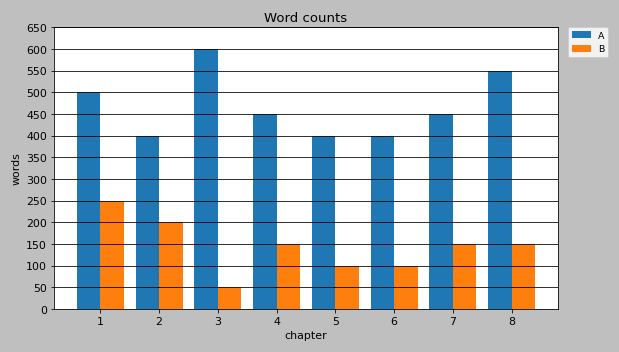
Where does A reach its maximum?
3
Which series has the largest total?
A
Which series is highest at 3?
A
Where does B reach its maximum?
1
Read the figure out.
Title: Word counts
x-axis: chapter, ticks 1 2 3 4 5 6 7 8
y-axis: words, ticks 0 50 100 150 200 250 300 350 400 450 500 550 600 650
Legend: A, B
Values:
A: 500 400 600 450 400 400 450 550
B: 250 200 50 150 100 100 150 150
